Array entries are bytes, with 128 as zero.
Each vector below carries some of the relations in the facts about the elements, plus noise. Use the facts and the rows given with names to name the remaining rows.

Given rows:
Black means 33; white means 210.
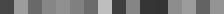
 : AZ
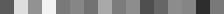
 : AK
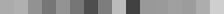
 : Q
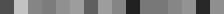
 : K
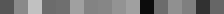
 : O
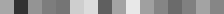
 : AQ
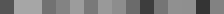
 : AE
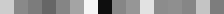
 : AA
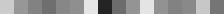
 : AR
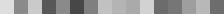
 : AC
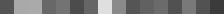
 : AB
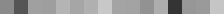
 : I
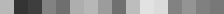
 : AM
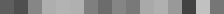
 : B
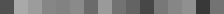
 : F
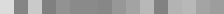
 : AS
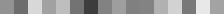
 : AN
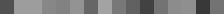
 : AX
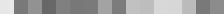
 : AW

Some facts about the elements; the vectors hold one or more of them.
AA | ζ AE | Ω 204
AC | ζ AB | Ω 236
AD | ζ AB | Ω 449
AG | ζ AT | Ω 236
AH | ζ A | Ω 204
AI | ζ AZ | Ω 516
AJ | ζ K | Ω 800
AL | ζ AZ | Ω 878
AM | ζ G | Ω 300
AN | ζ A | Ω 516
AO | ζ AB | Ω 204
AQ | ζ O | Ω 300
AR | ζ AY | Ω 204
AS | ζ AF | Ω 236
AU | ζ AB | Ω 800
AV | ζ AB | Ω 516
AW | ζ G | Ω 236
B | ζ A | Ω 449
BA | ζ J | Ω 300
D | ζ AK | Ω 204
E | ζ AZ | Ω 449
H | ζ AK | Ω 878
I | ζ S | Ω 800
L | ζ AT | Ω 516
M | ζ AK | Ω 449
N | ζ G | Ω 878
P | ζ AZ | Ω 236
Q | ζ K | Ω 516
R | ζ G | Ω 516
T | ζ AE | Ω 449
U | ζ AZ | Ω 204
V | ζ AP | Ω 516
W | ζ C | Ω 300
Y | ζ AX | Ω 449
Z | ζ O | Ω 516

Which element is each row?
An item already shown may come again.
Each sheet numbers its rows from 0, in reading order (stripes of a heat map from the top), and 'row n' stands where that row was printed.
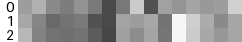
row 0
Q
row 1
R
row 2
R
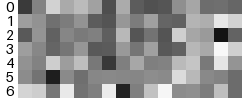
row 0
A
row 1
AI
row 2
G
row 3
AI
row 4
AN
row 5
N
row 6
D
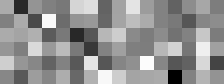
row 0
AQ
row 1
M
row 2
AV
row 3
AN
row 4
AO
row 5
AU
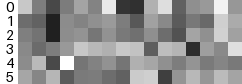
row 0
U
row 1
E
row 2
AL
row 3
AJ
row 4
H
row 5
Z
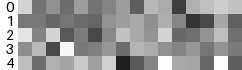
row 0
P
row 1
AD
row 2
AC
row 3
H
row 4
AH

